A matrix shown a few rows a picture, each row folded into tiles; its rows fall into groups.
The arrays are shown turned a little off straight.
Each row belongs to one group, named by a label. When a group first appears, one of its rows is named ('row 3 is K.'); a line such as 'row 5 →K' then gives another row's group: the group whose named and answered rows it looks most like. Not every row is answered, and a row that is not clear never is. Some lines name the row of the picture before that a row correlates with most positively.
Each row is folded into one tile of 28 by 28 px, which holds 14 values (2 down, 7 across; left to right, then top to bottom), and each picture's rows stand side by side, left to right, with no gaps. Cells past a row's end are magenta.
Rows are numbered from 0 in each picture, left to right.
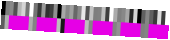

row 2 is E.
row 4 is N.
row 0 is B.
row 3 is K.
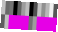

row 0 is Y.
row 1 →B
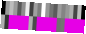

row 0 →E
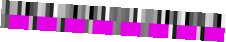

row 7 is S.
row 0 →N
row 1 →S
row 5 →N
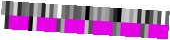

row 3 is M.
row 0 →S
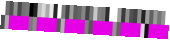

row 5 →E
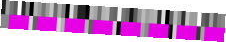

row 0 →K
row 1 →M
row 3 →M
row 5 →N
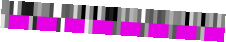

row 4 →B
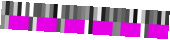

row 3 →S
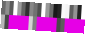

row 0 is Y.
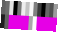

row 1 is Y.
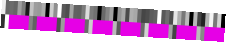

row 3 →Y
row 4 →M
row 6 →K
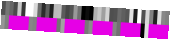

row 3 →B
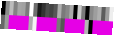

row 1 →Y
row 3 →E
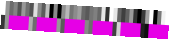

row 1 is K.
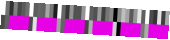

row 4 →E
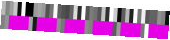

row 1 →E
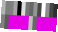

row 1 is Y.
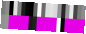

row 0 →Y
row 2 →S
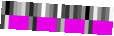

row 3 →E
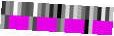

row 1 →K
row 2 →B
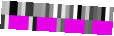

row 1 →E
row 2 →K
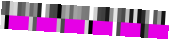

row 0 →S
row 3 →K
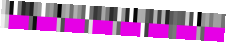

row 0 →Y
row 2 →M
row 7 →M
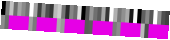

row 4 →N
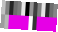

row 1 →S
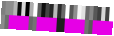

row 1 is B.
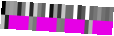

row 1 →K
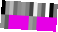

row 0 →M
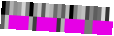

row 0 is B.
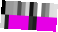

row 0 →E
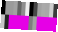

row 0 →E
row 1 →B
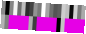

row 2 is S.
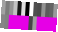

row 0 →N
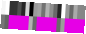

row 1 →M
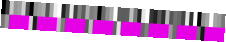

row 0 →B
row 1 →E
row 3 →Y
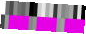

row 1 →B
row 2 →N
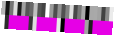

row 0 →S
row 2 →S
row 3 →E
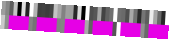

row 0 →N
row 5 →S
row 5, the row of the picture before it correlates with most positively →3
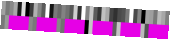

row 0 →N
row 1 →K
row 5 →M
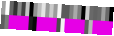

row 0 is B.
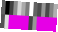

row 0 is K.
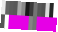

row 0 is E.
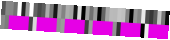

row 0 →K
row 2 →N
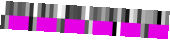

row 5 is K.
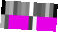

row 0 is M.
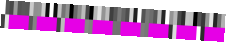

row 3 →B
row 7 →S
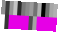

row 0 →S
